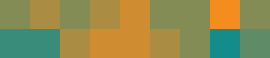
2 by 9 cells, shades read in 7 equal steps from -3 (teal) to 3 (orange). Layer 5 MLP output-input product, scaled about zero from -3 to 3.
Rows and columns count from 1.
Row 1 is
0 1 0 1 2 0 0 3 0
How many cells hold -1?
1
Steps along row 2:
same up up same down down down up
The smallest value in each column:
-2 -2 0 1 2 0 0 -3 -1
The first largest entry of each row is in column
8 4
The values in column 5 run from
2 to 2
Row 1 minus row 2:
2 3 -1 -1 0 -1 0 6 1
